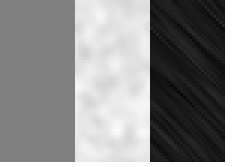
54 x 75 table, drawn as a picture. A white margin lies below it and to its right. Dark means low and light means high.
The table splits into one row of 3 panels. Panel 1,1: middling, flat. Panel 1,2: very high, blotchy, faint in contrast. Panel 1,3: very low, slanting down to the right, faint in contrast.
